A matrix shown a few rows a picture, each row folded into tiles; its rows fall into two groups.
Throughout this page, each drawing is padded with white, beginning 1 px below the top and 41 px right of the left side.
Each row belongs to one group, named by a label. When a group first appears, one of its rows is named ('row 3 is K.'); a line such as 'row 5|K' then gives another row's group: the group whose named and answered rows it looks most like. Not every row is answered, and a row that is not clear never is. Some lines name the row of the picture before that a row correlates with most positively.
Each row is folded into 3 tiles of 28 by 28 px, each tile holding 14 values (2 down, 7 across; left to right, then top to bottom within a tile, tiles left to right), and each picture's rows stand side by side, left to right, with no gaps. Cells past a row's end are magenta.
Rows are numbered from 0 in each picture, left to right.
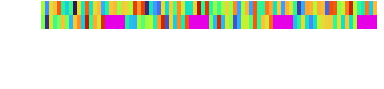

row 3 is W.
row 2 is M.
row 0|M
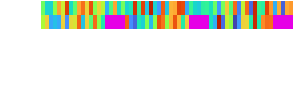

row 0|W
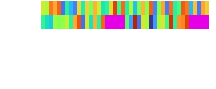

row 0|M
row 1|M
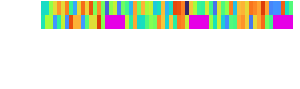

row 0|W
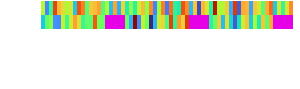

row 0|W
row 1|M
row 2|M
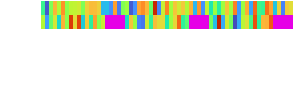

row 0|W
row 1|W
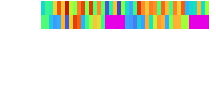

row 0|W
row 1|W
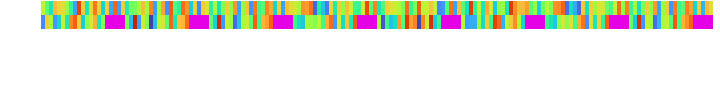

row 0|W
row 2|M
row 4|W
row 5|W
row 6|M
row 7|M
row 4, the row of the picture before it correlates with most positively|1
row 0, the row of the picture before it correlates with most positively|1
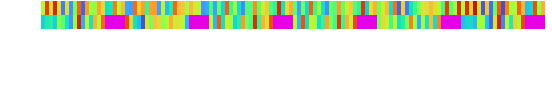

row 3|M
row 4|M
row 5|M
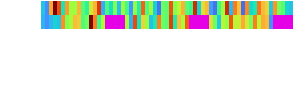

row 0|W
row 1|M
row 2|W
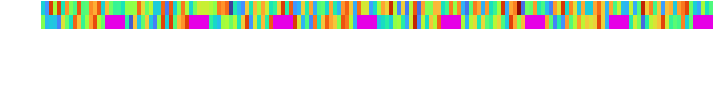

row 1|M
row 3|W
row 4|M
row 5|W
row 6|W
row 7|W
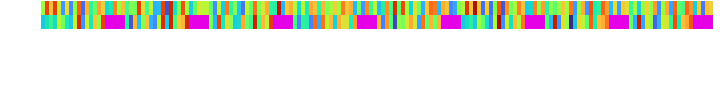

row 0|M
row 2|M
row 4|W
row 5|M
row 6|M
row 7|M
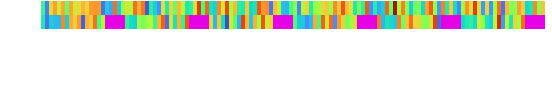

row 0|W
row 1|M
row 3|W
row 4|W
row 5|M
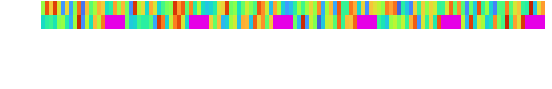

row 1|W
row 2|W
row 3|M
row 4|M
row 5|M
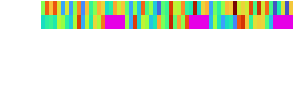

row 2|W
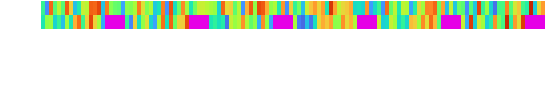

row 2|W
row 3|W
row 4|W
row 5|M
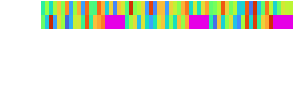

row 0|M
